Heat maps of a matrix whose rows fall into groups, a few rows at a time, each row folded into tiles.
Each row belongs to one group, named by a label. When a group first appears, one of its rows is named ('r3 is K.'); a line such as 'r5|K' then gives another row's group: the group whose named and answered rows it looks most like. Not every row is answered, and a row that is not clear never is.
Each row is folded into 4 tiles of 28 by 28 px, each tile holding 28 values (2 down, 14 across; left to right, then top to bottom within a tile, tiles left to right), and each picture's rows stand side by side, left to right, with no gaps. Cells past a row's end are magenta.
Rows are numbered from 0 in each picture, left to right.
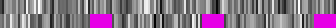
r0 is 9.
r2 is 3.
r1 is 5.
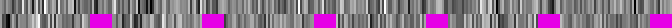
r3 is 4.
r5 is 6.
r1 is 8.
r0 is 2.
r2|3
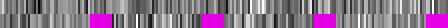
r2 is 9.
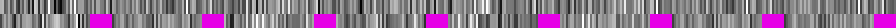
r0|3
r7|3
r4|9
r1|3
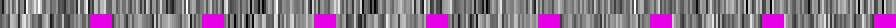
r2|8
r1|3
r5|3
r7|6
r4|8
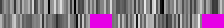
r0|6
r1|5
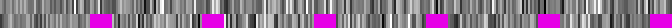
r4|2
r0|3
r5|9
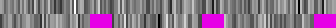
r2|6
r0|3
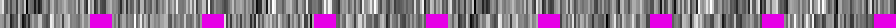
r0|8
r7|9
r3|9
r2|4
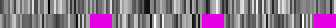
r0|6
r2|6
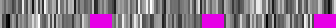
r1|9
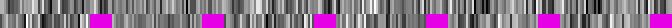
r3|9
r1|6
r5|8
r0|5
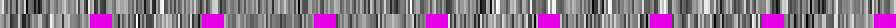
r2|6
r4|4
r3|3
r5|4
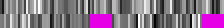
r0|9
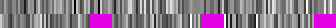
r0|6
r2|4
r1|6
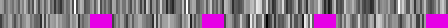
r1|3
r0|3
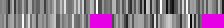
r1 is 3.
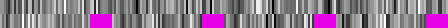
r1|6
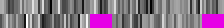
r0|5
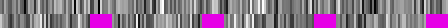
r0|6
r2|9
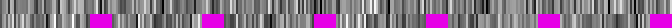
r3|9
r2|2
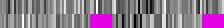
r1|8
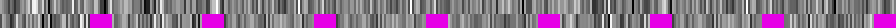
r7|5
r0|5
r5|4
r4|6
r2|3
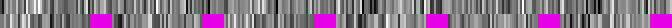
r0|9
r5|8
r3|8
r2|9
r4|3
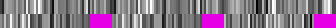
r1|9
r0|9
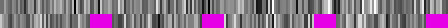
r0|6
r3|9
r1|2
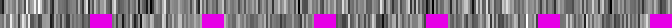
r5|5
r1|8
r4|6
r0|9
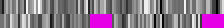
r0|9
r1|5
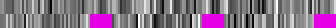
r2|8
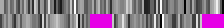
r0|3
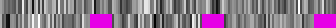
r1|5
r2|3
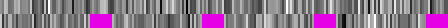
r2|4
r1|6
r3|2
